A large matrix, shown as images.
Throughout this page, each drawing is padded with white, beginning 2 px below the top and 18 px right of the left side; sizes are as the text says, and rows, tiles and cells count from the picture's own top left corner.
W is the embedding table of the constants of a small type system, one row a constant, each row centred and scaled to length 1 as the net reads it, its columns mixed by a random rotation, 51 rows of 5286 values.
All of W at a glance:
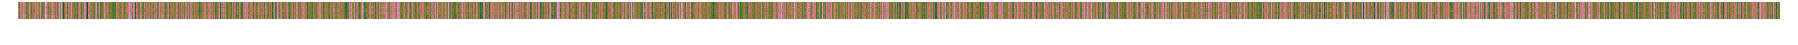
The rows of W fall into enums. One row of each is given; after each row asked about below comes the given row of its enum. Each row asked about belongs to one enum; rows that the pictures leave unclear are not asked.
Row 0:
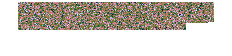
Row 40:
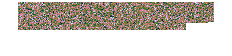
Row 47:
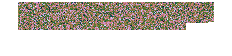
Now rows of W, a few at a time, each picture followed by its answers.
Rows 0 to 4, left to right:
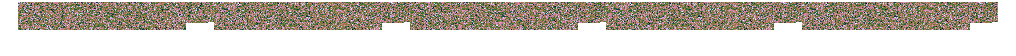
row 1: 40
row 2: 47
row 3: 40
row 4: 40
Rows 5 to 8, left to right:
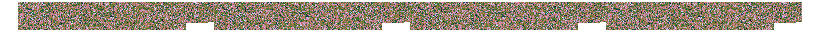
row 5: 40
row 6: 47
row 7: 47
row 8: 40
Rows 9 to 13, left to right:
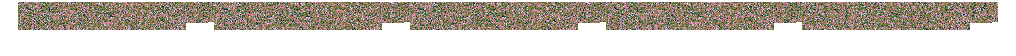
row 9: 47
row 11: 40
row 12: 47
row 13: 0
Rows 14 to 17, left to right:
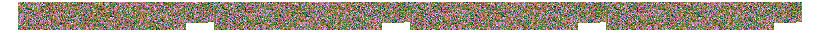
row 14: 40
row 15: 47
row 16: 47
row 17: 47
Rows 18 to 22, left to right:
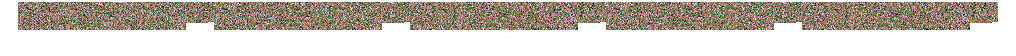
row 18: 47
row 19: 40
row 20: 0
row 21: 40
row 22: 0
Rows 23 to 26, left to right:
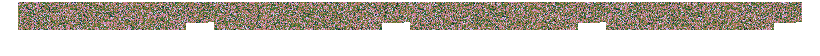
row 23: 47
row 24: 0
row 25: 40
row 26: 40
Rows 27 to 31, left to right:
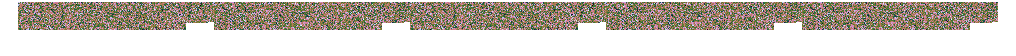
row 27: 0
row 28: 47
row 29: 0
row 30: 47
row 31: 47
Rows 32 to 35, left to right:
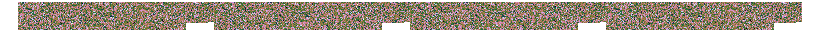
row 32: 40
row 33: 47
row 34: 47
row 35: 40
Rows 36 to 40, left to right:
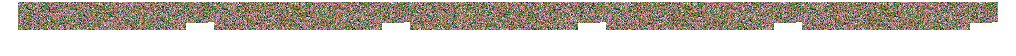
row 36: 47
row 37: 40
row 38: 0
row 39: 40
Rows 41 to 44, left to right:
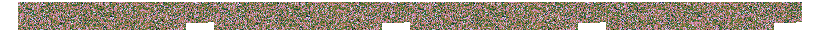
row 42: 40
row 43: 40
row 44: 47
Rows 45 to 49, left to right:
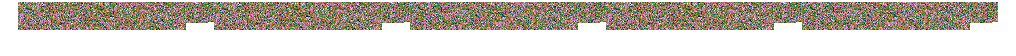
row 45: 40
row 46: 40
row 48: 40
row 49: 47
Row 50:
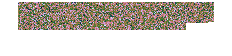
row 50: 47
